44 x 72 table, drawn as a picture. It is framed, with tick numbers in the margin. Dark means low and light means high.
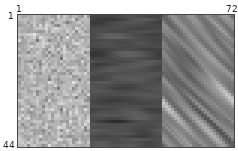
It is made of 1 by 3 panels. Panel 1,1: high, fine-grained. Panel 1,2: low, streaked across, faint in contrast. Panel 1,3: middling, slanting down to the right.
